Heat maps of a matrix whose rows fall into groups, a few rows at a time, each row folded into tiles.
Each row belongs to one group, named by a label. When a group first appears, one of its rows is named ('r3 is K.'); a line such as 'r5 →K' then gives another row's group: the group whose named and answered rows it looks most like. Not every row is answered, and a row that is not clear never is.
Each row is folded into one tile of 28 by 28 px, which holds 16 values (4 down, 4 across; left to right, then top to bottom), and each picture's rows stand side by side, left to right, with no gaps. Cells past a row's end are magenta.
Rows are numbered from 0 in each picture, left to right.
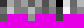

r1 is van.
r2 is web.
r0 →web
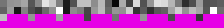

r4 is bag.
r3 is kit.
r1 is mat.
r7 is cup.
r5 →mat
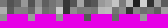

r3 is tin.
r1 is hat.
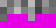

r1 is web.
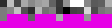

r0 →bag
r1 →kit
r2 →mat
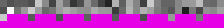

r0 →hat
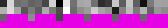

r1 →bag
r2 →web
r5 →tin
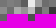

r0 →cup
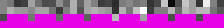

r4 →hat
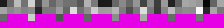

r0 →tin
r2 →cup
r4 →van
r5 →van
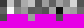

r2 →kit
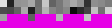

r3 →hat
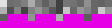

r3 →cup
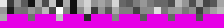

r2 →van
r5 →cup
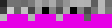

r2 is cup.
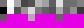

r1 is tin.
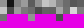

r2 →cup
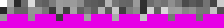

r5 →hat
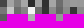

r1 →van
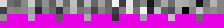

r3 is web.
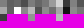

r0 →cup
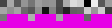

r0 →bag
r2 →mat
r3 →bag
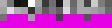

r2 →web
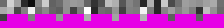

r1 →tin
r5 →van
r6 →tin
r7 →kit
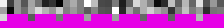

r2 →tin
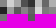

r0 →kit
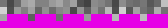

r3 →hat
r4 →hat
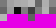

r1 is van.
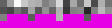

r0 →mat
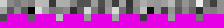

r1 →kit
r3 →van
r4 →van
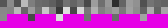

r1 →cup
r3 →web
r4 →tin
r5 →hat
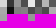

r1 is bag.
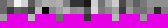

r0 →mat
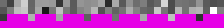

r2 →van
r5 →bag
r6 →hat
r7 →cup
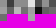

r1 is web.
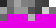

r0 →tin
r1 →bag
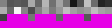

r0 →cup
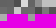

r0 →bag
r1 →mat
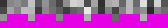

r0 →hat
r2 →mat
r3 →van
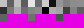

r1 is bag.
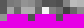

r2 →mat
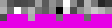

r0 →cup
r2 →kit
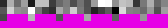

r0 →web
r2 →cup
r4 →kit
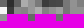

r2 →tin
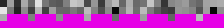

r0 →van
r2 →mat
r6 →kit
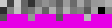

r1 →hat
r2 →web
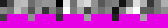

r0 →tin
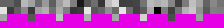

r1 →kit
